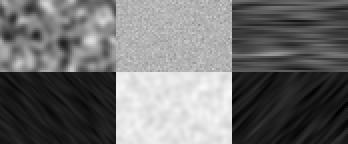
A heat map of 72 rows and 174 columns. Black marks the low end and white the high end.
The table splits into 2 rows of 3 panels. Panel 1,1: middling, blotchy, strong in contrast. Panel 1,2: high, fine-grained, faint in contrast. Panel 1,3: low, streaked across. Panel 2,1: very low, slanting down to the right, faint in contrast. Panel 2,2: very high, blotchy, faint in contrast. Panel 2,3: very low, slanting up to the right, faint in contrast.
